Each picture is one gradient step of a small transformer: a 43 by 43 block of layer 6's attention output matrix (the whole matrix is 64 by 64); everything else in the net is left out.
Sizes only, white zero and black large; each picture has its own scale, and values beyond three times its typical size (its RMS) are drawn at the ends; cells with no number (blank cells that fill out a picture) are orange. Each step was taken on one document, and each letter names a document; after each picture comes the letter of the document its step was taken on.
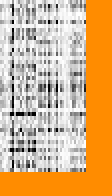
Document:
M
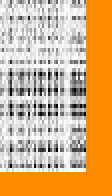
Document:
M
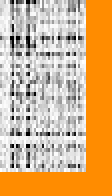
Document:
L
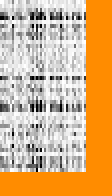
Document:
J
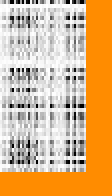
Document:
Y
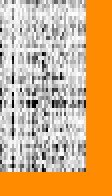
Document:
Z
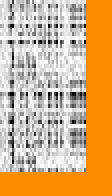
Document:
M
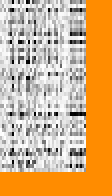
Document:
M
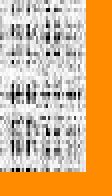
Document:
L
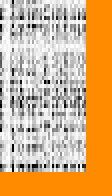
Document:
Z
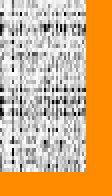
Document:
Z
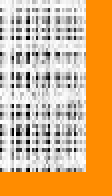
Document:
L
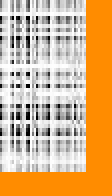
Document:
L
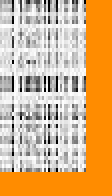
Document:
M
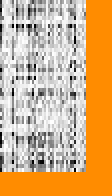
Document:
J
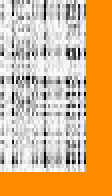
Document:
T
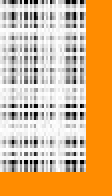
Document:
Y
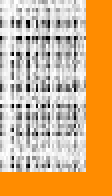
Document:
L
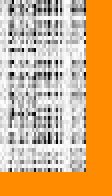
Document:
M
